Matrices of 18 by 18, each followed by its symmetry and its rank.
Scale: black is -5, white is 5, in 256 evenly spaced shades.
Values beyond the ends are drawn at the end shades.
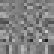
neither, rank three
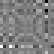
antisymmetric, rank two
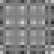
symmetric, rank one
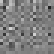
neither, rank three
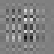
neither, rank one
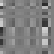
neither, rank one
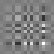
symmetric, rank one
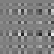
neither, rank one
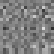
neither, rank three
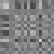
symmetric, rank two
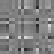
antisymmetric, rank two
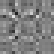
antisymmetric, rank two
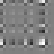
symmetric, rank one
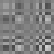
symmetric, rank one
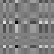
neither, rank one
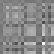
symmetric, rank two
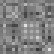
symmetric, rank two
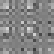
symmetric, rank two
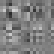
antisymmetric, rank two
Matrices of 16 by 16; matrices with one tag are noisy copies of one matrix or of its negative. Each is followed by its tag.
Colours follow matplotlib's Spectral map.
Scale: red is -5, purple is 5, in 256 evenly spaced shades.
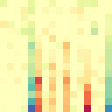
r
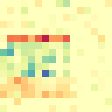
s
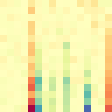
r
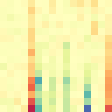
r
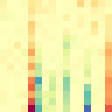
r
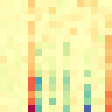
r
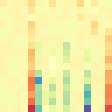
r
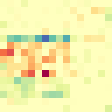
s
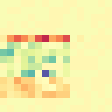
s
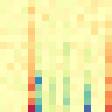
r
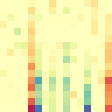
r
